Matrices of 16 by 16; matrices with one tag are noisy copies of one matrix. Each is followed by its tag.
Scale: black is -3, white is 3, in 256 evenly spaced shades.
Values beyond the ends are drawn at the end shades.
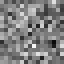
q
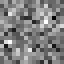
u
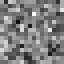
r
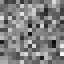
q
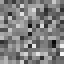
q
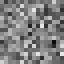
q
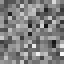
q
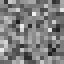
r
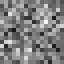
u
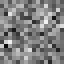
u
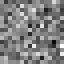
q
